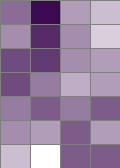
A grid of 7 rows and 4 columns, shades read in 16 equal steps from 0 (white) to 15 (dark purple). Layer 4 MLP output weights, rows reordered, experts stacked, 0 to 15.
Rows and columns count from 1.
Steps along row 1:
up down down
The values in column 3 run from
5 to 10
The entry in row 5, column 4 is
10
